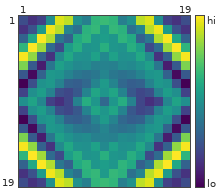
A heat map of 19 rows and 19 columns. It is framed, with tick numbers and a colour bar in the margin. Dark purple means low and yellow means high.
No row or column stands out. Its left and right halves mirror each other, and so do its top and bottom. There is no overall slope.
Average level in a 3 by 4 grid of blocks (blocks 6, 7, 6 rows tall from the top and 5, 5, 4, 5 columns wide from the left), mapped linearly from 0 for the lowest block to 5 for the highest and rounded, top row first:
5555 | 0110 | 5555
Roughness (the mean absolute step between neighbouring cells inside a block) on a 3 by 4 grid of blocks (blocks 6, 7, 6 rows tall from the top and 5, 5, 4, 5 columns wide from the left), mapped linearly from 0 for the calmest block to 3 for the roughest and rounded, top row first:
3003 | 1001 | 3003
